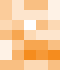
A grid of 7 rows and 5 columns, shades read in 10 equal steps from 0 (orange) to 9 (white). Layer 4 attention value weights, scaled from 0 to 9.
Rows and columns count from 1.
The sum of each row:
28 34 30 26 21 12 24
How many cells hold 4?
8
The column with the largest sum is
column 1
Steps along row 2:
up same same up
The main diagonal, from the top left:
5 7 9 7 4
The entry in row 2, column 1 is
5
